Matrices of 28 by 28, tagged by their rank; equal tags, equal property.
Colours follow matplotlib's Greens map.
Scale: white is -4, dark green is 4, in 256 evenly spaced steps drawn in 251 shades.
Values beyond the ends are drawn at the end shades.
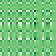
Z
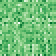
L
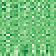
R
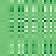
Z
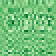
R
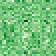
L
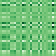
Z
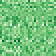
L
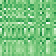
R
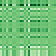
Z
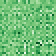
L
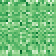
R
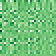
R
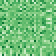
L
